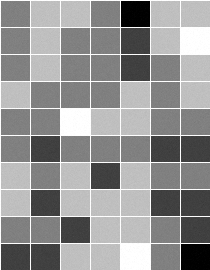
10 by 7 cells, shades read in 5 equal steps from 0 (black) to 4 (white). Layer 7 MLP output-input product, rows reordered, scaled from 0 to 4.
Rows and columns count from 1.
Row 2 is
2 3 2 2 1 3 4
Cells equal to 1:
13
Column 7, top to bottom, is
3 4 3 3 2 1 2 1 1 0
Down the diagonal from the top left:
2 3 2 2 3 1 2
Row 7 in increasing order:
1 2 2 2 3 3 3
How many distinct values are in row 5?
3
